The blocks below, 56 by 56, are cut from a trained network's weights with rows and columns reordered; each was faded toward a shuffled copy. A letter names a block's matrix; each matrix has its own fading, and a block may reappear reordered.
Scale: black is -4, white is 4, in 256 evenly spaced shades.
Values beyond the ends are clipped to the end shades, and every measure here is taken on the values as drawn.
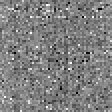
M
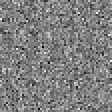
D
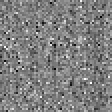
M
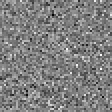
D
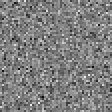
D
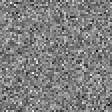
D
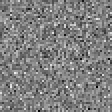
D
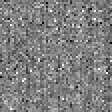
M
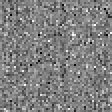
M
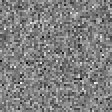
D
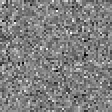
D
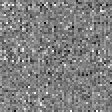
M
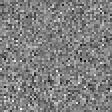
D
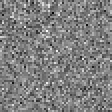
D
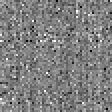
M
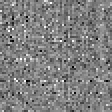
M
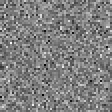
D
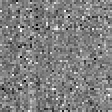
M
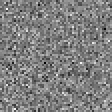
D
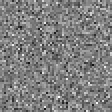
D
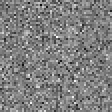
D
